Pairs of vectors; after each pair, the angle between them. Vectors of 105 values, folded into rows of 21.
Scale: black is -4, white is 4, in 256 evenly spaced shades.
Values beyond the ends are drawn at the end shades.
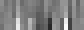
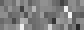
orthogonal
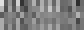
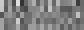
nearly parallel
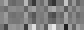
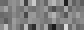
nearly opposite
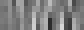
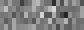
orthogonal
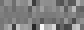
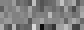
nearly opposite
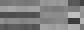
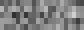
partly aligned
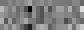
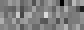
orthogonal
